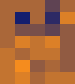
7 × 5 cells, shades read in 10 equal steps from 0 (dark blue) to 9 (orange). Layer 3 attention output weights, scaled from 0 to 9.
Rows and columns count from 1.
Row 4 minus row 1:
0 2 1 5 -1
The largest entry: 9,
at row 6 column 2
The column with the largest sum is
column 1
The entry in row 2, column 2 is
0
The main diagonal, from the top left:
6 0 4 8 5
